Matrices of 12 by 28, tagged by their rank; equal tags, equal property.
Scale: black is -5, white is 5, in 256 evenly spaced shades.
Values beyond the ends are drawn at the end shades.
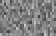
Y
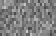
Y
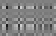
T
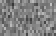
Y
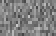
Y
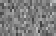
Y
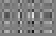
T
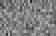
Y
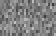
Y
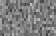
Y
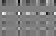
T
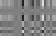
T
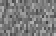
Y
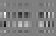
T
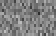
Y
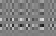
T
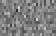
Y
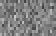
Y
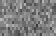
Y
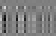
T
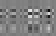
T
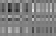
T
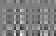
T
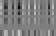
T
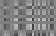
T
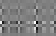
T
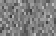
Y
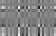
T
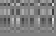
T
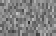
Y
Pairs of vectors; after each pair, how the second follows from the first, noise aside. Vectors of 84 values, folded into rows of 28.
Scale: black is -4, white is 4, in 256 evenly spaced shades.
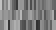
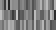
shuffled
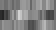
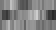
reversed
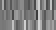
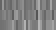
shrunk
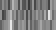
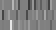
partly zeroed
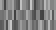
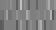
partly zeroed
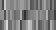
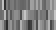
negated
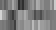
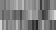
reversed
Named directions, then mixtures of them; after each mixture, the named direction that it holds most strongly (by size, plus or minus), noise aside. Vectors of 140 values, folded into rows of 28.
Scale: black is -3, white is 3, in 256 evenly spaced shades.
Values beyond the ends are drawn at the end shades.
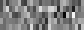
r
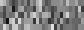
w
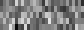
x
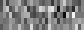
r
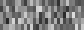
r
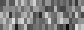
x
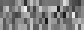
r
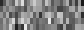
x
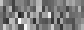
w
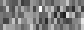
r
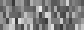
x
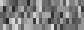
w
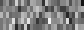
x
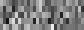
w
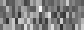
w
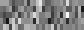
w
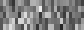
x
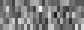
r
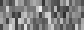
x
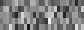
x
